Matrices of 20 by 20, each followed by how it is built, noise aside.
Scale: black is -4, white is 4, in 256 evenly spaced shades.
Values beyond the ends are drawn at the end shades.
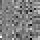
low rank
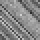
Toeplitz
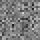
low rank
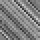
Toeplitz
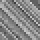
Toeplitz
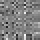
low rank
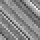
Toeplitz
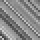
Toeplitz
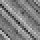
Toeplitz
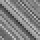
Toeplitz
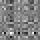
low rank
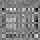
low rank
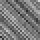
Toeplitz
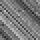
Toeplitz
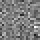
low rank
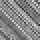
Toeplitz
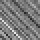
Toeplitz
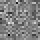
low rank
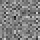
low rank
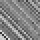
Toeplitz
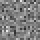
low rank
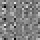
low rank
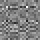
low rank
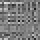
low rank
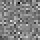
low rank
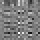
low rank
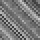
Toeplitz
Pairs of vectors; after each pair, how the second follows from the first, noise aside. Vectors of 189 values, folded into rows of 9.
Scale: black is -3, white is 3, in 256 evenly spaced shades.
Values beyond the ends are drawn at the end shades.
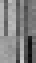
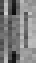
wrapped around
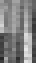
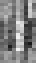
wrapped around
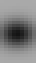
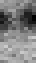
wrapped around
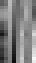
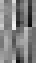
wrapped around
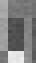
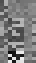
sign-scrambled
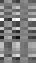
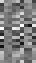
wrapped around
